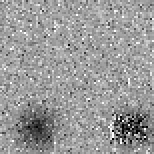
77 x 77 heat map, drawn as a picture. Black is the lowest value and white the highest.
There are two dips. On average the colour sits 60% of the way up the scale. In the bottom right lies a patch that is rougher than the rest. The halves do not mirror each other. The bottom right is the roughest part.
